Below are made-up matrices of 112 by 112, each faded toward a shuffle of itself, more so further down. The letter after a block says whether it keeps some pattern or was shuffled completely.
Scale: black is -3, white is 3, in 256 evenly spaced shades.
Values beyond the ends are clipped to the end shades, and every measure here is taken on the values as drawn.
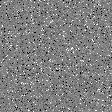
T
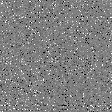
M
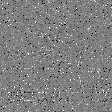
M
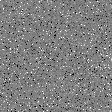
T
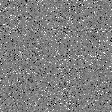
M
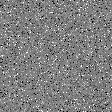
T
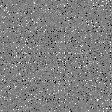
M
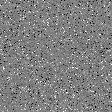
T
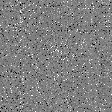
M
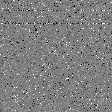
M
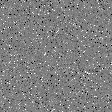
T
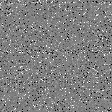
M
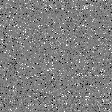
M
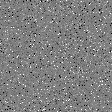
T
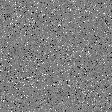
T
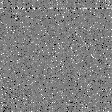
M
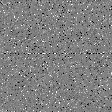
M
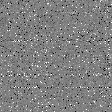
M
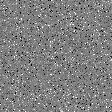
T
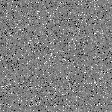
M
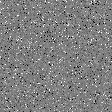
T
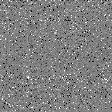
M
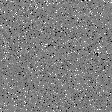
T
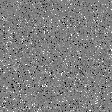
M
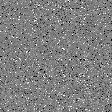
M
